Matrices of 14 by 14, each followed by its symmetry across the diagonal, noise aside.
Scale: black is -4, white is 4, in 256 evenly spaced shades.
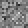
symmetric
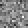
neither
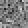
symmetric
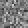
neither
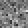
neither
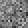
symmetric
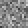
neither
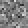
neither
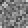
symmetric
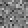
neither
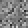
symmetric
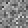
symmetric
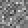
symmetric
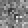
symmetric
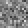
neither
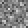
symmetric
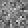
symmetric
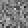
neither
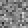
neither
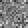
symmetric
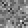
symmetric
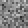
neither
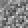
symmetric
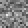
neither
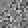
symmetric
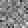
symmetric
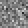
neither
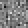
neither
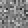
neither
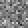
neither
